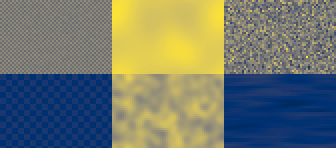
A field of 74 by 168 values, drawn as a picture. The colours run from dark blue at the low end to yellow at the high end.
The table splits into 2 rows of 3 panels. Panel 1,1: middling, checkered. Panel 1,2: very high, smooth, faint in contrast. Panel 1,3: middling, fine-grained, strong in contrast. Panel 2,1: very low, checkered, faint in contrast. Panel 2,2: high, blotchy. Panel 2,3: very low, streaked across, faint in contrast.
